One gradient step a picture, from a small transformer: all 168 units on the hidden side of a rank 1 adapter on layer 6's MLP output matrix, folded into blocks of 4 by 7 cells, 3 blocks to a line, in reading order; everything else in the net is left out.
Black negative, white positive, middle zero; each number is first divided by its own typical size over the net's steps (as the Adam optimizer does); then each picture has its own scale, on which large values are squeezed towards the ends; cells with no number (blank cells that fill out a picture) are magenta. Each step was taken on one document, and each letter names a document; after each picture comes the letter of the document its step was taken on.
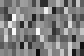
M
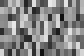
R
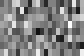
M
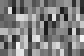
R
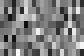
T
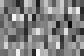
M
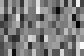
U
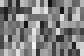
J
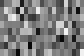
M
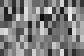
R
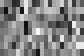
M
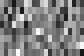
T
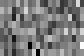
T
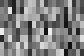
R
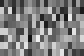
R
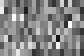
M
